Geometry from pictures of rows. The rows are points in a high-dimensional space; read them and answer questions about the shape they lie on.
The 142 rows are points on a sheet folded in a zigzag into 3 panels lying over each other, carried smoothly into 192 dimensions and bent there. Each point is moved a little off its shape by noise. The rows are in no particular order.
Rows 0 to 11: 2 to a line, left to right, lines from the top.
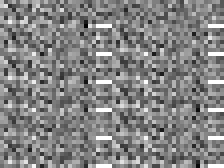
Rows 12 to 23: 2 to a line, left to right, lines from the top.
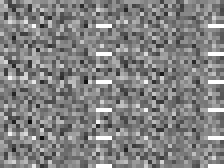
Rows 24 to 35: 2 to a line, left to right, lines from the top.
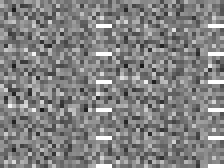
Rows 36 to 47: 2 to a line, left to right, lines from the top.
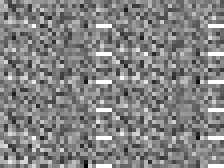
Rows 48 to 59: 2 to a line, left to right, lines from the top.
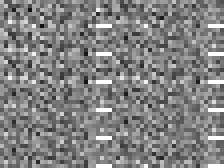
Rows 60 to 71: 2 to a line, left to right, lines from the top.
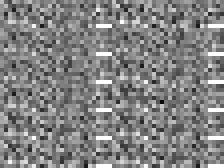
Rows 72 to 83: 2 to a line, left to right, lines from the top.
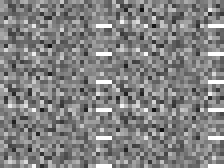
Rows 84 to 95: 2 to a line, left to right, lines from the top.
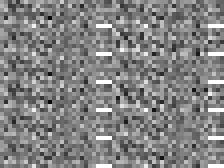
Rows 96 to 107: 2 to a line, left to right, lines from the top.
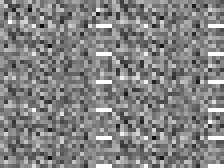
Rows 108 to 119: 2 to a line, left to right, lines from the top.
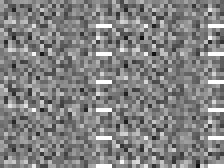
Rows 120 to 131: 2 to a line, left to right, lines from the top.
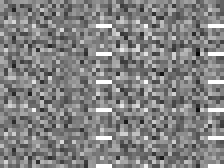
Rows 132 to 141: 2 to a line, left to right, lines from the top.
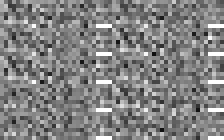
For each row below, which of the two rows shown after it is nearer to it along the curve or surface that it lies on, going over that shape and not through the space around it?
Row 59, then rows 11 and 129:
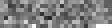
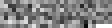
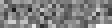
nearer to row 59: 129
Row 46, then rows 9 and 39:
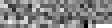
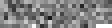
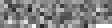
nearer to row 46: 39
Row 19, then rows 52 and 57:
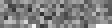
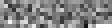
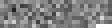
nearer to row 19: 52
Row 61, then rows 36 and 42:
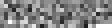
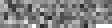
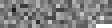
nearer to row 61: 36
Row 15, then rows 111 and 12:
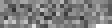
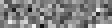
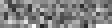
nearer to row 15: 111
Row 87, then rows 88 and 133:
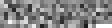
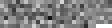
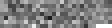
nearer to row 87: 133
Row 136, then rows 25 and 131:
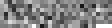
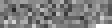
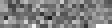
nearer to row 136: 131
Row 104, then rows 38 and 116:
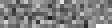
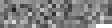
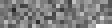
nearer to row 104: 116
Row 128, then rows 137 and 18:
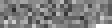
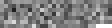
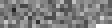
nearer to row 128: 137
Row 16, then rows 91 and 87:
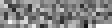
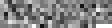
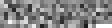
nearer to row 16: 87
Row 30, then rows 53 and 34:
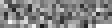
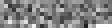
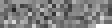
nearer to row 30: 53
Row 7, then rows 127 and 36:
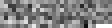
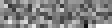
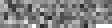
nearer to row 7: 36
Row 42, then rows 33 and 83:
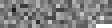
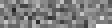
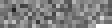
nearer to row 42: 33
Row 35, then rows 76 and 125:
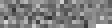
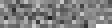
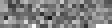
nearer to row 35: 125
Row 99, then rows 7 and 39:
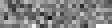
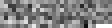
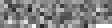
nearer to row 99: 7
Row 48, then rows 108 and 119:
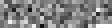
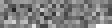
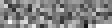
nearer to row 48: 119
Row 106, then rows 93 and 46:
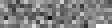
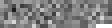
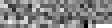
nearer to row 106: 93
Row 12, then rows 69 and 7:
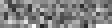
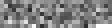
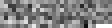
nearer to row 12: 7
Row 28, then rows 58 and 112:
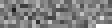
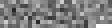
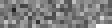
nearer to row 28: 58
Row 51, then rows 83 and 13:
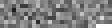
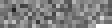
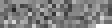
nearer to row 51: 83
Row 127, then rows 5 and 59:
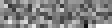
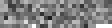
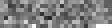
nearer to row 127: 59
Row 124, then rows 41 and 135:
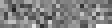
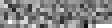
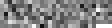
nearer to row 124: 135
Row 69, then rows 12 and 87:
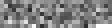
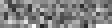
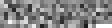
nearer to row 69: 87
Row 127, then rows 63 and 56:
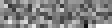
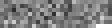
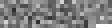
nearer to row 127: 63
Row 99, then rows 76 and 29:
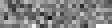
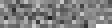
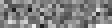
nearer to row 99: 76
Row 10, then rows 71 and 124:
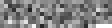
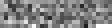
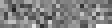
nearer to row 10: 71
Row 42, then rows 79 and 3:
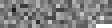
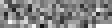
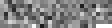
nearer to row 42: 3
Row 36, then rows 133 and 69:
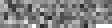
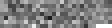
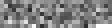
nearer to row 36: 133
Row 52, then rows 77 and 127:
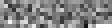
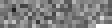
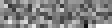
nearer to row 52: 127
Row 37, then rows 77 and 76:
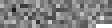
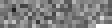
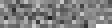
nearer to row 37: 76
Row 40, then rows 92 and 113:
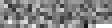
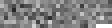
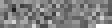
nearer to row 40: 113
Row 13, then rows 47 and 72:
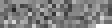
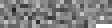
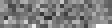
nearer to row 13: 72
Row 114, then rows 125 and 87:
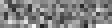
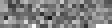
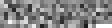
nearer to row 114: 87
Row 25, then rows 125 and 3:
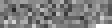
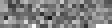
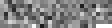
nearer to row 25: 125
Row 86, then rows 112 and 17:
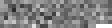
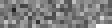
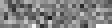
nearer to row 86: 112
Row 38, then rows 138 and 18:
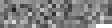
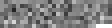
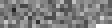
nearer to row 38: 138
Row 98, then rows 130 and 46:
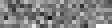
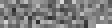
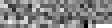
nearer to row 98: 130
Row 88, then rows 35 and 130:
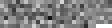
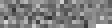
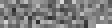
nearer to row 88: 130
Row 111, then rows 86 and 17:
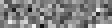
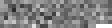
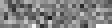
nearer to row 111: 86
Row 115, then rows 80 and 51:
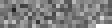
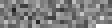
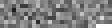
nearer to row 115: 80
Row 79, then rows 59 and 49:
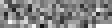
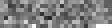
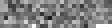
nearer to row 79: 49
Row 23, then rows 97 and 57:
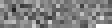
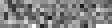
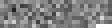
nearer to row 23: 97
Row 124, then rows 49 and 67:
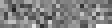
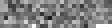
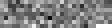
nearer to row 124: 67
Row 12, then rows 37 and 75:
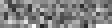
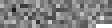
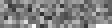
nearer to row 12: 75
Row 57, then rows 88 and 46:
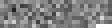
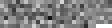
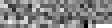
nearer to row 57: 88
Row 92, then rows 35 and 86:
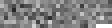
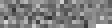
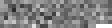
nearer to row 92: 35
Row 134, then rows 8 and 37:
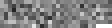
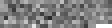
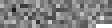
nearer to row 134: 37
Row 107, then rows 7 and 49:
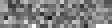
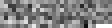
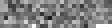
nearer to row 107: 49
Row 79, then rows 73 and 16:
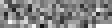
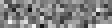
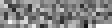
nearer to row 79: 16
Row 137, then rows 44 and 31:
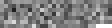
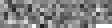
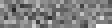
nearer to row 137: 44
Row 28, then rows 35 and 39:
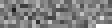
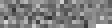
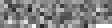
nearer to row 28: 35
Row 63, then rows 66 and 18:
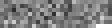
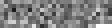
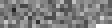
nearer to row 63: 66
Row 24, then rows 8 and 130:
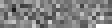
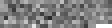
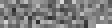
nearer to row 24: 130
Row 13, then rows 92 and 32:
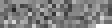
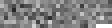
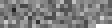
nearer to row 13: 32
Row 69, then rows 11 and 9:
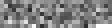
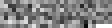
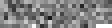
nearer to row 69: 11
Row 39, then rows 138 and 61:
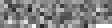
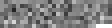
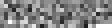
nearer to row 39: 61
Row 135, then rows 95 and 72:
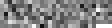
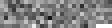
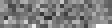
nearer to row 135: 95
